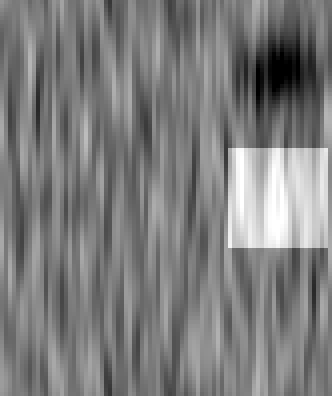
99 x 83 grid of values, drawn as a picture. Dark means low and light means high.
A single dip lies in the top right. An odd patch, higher than its surroundings, sits in the middle right. The ninth with the lowest average is the top right. The middle right is the ninth with the highest average.
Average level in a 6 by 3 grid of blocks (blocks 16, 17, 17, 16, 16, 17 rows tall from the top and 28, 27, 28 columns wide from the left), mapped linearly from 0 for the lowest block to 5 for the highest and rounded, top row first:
2 2 1 | 2 2 0 | 2 2 5 | 2 2 5 | 2 2 2 | 2 2 2
